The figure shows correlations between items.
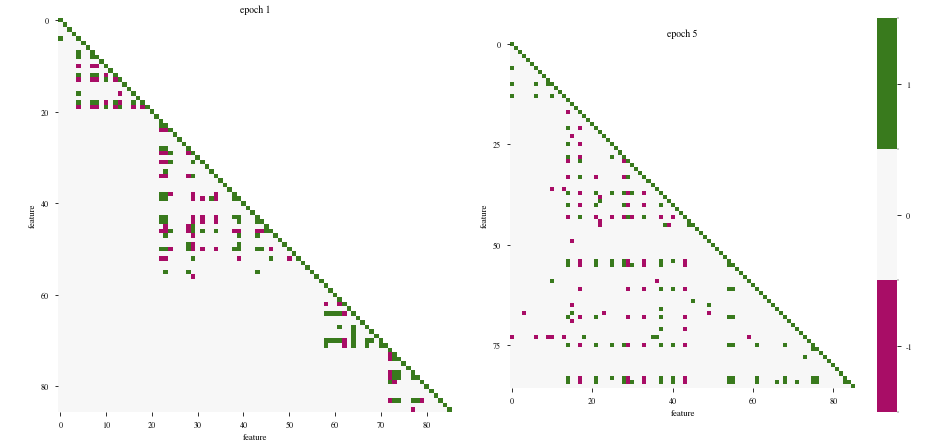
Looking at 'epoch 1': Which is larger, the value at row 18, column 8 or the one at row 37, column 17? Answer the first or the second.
the first
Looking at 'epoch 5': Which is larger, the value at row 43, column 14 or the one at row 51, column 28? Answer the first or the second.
the second
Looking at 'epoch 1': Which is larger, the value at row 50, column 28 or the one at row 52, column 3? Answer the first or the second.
the first
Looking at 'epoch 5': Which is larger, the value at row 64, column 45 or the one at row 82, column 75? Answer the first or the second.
the first
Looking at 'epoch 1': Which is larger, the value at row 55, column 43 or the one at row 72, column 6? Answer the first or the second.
the first
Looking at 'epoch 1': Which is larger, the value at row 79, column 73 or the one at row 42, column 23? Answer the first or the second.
the second
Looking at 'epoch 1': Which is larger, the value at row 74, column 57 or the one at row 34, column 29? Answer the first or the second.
the second
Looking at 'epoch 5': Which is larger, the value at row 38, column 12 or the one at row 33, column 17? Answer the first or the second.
the second
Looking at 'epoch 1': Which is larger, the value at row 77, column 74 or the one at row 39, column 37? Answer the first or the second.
the first
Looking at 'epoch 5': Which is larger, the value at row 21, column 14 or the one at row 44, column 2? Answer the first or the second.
the first
